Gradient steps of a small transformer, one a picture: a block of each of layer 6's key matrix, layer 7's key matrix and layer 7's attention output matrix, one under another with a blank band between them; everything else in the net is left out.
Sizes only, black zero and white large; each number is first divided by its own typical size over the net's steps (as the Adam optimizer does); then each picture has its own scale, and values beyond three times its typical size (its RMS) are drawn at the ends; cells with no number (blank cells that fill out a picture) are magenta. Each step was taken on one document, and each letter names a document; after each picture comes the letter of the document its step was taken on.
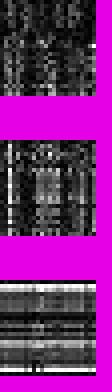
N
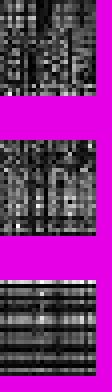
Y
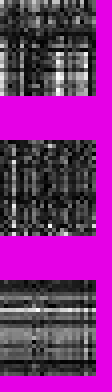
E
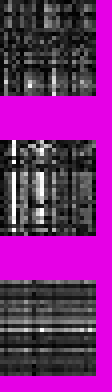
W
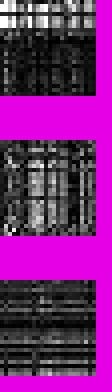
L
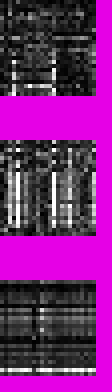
Y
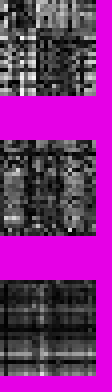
Y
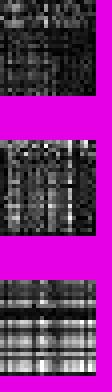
Y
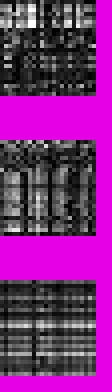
Y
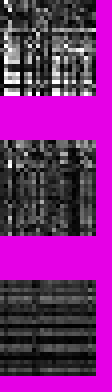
L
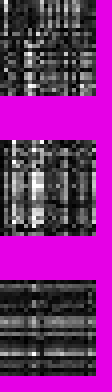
W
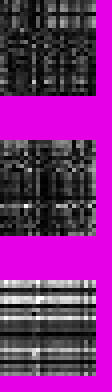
E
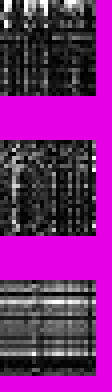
L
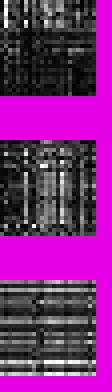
L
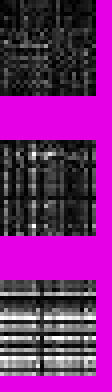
E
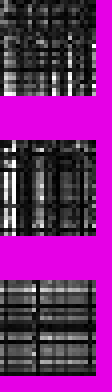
L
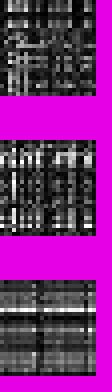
W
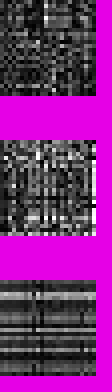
E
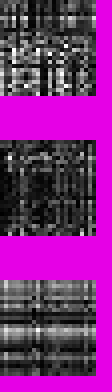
E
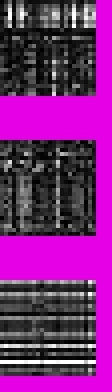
N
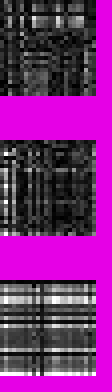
E
